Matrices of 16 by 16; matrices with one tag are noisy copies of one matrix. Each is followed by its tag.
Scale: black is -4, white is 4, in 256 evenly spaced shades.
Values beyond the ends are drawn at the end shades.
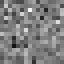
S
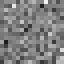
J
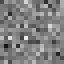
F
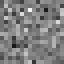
S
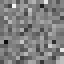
J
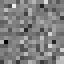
J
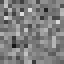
S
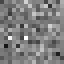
F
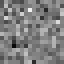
S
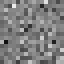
J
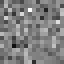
S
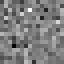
S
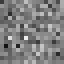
F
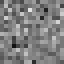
S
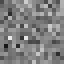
F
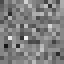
F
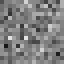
F
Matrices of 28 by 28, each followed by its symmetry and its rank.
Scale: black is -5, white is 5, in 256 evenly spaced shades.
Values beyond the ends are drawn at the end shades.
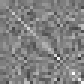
symmetric, rank five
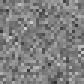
neither, full rank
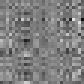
neither, rank three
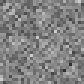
symmetric, full rank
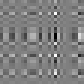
neither, rank one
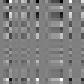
neither, rank one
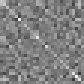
symmetric, rank five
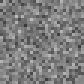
symmetric, full rank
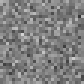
neither, full rank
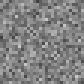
symmetric, full rank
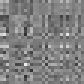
neither, rank three
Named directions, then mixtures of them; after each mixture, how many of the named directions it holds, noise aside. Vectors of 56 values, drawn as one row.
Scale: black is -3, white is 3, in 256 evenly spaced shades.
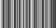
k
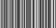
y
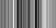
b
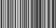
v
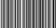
three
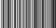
two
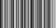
one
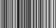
two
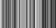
two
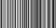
one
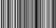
three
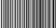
three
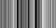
one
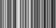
three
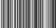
three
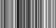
two
